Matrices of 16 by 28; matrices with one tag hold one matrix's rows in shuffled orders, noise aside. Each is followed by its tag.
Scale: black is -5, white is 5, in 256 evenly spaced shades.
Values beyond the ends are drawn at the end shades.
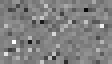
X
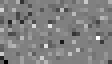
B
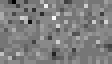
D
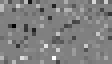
D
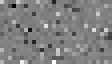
D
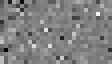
B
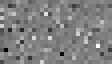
B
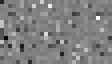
B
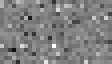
D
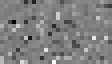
D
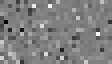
B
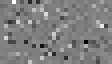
X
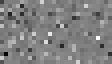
B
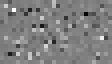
X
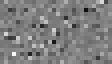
X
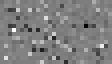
X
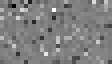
D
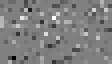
D
